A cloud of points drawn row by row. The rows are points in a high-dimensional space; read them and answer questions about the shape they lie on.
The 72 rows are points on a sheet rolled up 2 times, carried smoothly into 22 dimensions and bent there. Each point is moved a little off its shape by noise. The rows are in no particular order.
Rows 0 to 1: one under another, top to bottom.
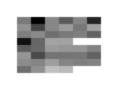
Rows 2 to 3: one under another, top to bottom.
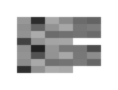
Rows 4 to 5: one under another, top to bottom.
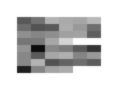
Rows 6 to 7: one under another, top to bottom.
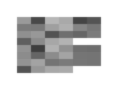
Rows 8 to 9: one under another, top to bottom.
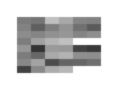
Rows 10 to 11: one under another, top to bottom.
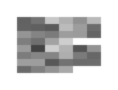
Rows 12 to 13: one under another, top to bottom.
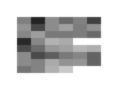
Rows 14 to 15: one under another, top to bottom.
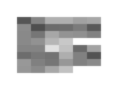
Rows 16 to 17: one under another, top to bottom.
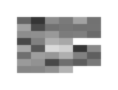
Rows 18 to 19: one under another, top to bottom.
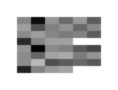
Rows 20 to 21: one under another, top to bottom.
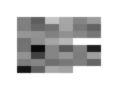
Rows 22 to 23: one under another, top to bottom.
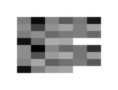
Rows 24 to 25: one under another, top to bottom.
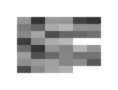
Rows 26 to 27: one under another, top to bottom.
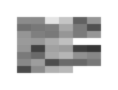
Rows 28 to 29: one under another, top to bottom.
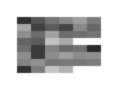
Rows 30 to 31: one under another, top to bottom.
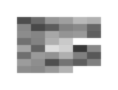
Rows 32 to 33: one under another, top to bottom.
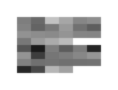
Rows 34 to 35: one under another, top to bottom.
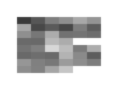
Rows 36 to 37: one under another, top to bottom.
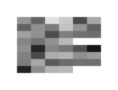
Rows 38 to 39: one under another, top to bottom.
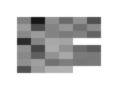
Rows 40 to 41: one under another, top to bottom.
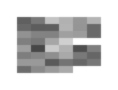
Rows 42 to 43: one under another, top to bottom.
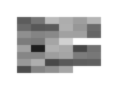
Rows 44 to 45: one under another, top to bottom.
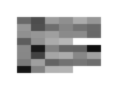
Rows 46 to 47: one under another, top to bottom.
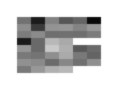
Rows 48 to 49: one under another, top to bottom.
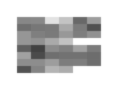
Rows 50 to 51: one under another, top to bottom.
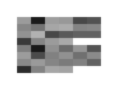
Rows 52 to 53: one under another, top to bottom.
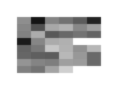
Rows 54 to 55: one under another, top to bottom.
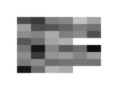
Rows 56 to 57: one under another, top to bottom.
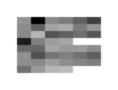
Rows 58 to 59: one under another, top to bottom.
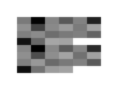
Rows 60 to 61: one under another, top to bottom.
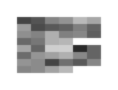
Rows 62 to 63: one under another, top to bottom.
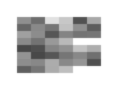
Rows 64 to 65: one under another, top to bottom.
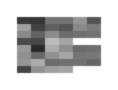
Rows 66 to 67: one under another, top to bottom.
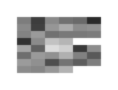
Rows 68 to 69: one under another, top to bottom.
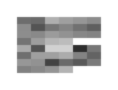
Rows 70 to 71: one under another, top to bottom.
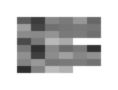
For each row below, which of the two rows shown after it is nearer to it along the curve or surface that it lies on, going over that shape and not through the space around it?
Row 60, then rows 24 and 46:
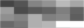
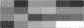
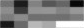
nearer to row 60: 46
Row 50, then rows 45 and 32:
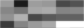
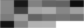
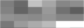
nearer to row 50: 45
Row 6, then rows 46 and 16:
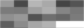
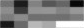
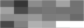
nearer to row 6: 46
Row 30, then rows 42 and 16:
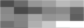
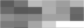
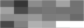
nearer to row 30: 42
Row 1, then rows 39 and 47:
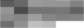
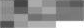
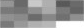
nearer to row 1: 47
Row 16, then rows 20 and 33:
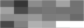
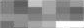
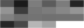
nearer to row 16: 20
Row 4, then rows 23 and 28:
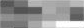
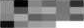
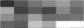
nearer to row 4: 28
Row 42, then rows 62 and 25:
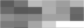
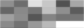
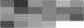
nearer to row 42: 62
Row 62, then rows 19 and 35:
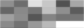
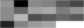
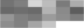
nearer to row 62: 35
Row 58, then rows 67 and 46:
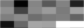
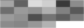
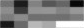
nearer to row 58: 46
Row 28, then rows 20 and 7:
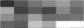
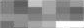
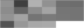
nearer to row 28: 20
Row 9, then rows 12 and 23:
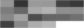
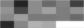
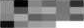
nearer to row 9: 23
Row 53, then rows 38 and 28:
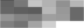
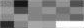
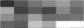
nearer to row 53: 28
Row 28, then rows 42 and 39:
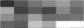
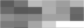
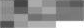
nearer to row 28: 42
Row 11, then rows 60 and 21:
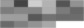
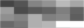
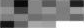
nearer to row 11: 21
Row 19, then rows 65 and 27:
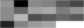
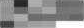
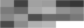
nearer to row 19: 27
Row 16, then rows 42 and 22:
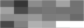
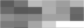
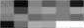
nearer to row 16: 22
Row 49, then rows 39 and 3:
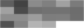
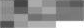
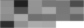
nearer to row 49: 3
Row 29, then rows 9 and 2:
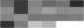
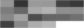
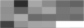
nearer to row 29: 2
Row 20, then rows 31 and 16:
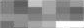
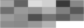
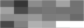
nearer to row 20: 16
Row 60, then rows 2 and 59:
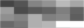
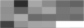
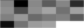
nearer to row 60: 59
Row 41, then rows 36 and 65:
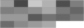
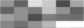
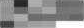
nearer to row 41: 65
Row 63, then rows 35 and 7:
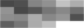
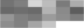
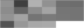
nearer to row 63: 35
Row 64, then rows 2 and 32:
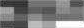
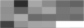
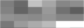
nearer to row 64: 32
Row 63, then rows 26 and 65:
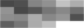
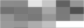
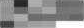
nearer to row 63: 26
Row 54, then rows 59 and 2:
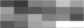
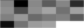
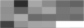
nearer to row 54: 59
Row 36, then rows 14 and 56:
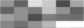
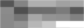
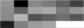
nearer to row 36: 14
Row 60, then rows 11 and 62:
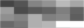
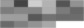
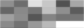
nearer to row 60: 62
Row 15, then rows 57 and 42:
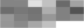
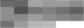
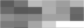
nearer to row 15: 42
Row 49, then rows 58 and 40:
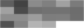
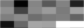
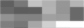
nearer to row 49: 58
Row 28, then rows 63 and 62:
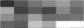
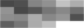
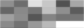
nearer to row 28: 63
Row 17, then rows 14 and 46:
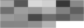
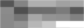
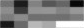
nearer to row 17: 14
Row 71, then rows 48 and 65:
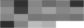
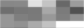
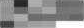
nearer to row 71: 65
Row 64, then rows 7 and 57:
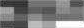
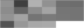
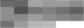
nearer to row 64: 57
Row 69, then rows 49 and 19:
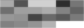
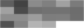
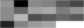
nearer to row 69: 19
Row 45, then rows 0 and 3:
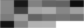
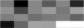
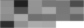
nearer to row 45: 0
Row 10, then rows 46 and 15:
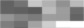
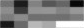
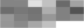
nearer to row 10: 15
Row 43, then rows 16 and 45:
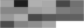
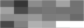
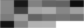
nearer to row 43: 45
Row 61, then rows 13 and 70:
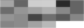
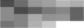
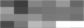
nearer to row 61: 13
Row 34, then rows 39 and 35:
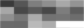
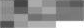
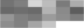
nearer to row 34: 35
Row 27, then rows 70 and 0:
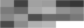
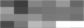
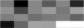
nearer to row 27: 0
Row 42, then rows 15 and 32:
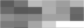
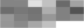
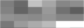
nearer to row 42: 15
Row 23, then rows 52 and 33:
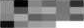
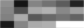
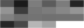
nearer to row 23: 52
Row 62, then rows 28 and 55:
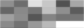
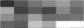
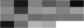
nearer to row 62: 28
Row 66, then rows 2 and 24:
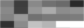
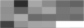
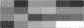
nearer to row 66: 2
